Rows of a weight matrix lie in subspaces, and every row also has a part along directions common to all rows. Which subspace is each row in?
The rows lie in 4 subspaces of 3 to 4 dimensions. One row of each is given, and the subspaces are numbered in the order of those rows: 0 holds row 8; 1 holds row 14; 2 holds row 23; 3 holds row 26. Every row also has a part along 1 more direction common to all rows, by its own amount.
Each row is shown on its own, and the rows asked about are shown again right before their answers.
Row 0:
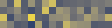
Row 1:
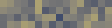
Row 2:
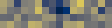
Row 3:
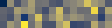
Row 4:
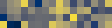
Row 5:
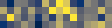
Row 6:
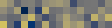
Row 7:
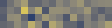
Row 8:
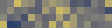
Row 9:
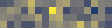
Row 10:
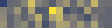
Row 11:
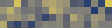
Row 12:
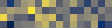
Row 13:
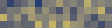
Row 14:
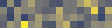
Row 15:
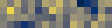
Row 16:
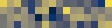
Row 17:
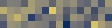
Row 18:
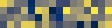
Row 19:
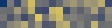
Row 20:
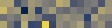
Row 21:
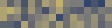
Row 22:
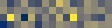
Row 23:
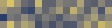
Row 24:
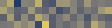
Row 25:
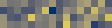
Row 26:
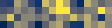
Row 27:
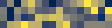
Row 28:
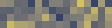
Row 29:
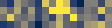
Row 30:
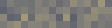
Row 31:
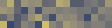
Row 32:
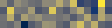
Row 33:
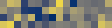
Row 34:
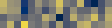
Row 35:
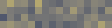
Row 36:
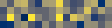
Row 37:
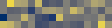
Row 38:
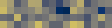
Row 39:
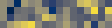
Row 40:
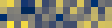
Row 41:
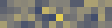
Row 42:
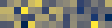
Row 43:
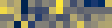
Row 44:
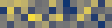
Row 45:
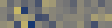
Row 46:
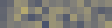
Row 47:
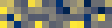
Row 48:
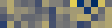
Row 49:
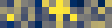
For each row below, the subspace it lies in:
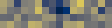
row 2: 3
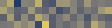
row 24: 0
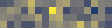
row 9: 1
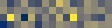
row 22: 3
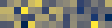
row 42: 0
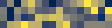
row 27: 1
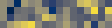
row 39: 1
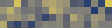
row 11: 1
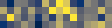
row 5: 3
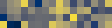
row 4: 0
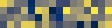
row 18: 1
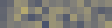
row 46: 0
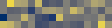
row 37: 2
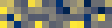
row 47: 3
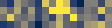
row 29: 3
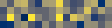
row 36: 3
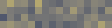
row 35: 2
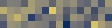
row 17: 0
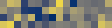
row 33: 2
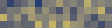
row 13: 2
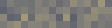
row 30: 3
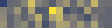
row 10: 1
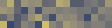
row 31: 0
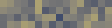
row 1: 2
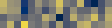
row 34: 2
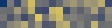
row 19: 1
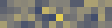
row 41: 2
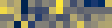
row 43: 2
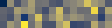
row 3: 1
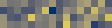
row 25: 0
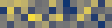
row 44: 3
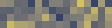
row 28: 2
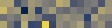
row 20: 0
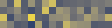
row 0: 0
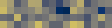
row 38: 3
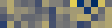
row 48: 1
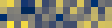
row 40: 2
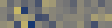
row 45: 0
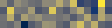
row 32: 1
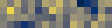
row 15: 1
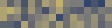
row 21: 2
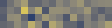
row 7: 0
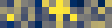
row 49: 3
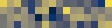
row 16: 1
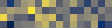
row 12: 2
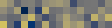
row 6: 0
